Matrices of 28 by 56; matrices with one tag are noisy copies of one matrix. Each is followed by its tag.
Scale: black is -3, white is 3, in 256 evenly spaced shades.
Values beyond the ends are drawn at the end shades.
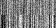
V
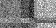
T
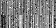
V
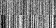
V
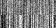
V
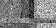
T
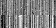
V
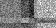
T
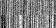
V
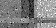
T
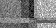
T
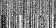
V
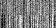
V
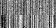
V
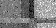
T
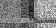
T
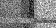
T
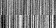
V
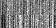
V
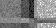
T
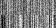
V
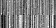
V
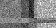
T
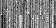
V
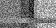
T
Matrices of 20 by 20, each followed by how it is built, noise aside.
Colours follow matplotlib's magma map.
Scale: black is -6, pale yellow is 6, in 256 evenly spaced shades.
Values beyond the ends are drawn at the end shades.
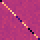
diagonal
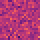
noise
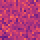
noise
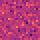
noise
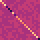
diagonal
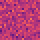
noise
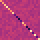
diagonal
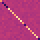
diagonal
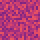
noise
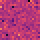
noise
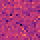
noise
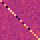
diagonal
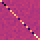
diagonal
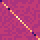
diagonal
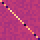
diagonal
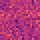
noise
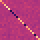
diagonal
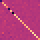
diagonal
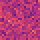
noise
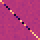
diagonal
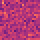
noise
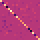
diagonal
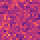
noise
